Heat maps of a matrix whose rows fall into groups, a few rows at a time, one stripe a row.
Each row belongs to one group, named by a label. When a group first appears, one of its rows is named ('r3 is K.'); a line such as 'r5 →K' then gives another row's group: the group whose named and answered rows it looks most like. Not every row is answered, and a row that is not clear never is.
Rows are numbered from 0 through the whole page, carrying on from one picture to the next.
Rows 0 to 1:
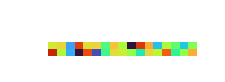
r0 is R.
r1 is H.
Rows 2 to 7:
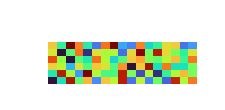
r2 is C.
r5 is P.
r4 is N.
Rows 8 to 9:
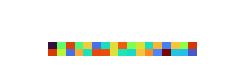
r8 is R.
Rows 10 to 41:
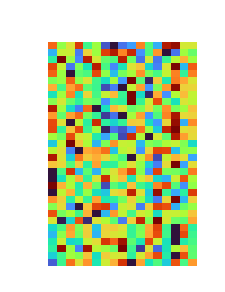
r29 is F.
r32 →N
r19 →H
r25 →H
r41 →R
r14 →N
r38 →P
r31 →R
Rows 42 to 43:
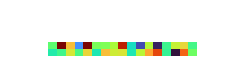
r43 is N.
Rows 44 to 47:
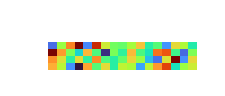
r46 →N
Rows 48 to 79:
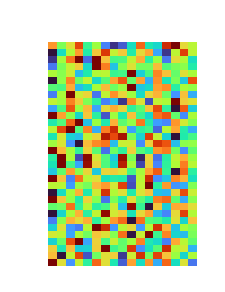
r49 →F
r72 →F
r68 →P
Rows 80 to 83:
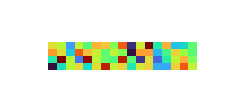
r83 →F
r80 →P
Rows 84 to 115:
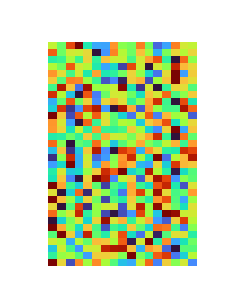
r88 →N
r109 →F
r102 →P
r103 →H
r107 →C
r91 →H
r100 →R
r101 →R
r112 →P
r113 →P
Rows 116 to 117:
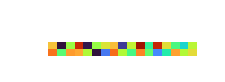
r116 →C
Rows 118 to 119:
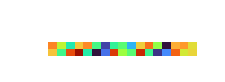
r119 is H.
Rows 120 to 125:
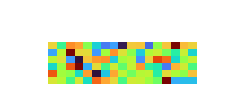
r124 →H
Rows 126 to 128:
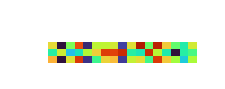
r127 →P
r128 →C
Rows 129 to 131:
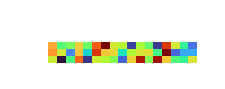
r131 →C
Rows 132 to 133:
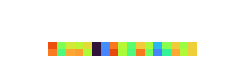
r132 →H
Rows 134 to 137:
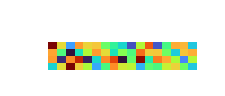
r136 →C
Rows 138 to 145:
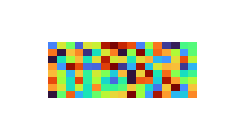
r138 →P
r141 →C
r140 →F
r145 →R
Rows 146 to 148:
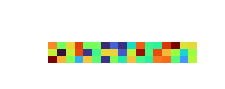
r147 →C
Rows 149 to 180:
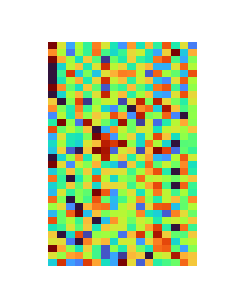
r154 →F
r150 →N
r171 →N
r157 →C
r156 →F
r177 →H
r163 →P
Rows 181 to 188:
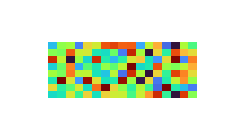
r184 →R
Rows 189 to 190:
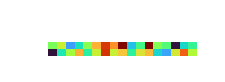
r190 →F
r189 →P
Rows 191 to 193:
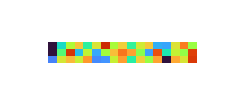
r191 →F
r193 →R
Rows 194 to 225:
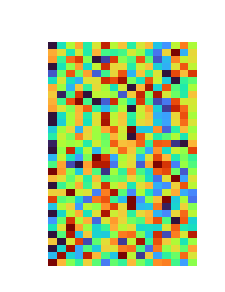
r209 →R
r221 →R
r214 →F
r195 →N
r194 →F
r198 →R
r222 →C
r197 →F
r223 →R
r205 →F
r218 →F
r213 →N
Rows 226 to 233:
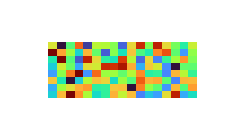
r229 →P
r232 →R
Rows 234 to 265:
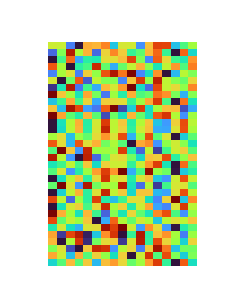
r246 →F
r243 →C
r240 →R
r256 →N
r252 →P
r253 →F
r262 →C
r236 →R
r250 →H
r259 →H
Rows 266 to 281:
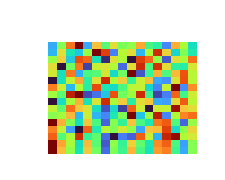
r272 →N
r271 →F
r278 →H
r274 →F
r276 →R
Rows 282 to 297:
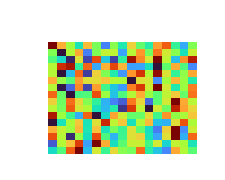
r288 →C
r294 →N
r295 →N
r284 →C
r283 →C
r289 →N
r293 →F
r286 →C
